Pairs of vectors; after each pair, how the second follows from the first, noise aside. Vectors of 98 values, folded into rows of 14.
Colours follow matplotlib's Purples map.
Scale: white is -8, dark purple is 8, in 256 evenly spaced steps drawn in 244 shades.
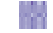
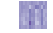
wrapped around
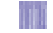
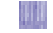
wrapped around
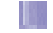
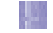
wrapped around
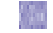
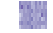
sign-scrambled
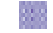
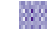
scaled up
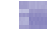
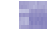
copied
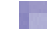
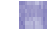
wrapped around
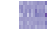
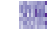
scaled up
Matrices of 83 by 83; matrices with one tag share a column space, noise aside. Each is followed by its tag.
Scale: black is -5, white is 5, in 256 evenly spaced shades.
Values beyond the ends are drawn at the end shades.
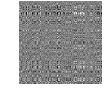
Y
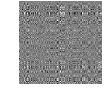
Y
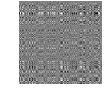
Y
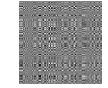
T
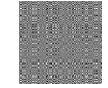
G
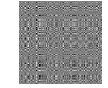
T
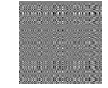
Y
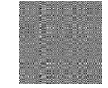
G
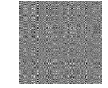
G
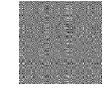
G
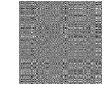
G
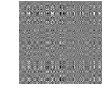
Y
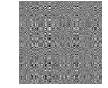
T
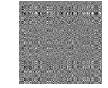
Y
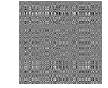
Y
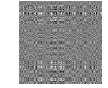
Y
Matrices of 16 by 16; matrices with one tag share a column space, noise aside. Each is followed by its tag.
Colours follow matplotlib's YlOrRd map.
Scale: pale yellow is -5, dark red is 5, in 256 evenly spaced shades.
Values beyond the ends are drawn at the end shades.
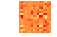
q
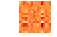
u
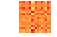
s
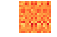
u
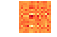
q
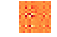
q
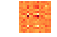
q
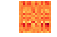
u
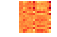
s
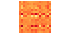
q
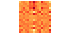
s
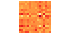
q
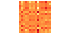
s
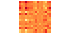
s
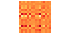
q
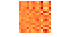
s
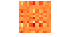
u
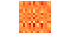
u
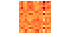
s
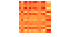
s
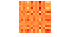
s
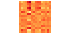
s
